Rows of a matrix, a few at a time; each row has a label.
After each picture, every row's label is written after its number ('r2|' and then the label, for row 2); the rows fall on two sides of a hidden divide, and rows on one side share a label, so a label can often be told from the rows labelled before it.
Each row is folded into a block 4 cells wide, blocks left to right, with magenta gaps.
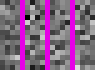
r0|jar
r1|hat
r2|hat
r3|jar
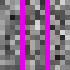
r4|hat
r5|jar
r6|hat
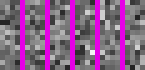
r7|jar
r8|jar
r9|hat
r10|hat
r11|jar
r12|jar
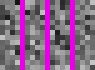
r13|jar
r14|jar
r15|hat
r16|jar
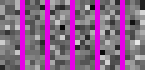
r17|hat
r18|jar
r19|jar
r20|hat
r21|hat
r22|jar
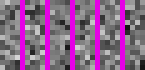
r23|jar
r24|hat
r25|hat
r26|jar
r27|hat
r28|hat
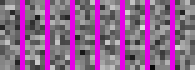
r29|hat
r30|jar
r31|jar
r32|jar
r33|jar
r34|jar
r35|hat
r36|jar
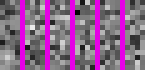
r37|jar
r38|hat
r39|hat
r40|hat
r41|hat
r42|hat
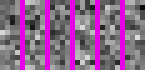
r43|hat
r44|jar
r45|jar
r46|hat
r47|hat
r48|jar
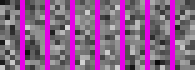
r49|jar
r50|hat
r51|jar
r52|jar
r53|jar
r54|jar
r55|jar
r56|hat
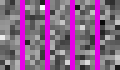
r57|hat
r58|jar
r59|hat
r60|hat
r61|jar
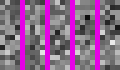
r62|hat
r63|hat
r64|hat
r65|jar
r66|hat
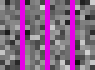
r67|jar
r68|jar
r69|hat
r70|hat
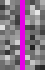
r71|hat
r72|hat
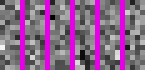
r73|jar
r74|hat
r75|hat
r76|jar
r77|jar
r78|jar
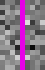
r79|jar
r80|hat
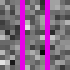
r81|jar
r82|jar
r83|jar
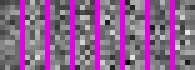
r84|hat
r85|hat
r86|jar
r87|hat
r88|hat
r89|hat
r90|jar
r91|hat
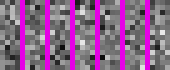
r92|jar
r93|jar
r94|hat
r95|hat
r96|jar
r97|jar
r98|hat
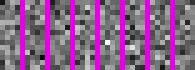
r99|hat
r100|jar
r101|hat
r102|hat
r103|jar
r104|jar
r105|jar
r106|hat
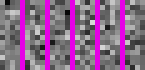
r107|hat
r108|hat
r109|hat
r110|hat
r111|jar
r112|hat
